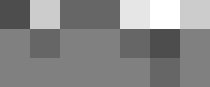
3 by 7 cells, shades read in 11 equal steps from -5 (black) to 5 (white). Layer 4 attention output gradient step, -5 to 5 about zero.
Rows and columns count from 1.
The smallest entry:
-2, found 2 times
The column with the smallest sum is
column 1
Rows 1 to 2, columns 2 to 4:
3 -1 -1 / -1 0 0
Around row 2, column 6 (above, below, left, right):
5 -1 -1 0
